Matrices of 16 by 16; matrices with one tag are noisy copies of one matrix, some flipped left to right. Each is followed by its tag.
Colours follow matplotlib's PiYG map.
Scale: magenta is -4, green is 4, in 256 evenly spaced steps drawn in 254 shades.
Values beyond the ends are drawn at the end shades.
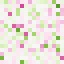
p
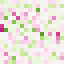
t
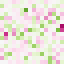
t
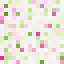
p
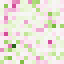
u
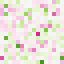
p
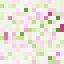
t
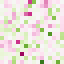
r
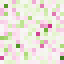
p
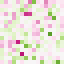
r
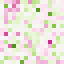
u
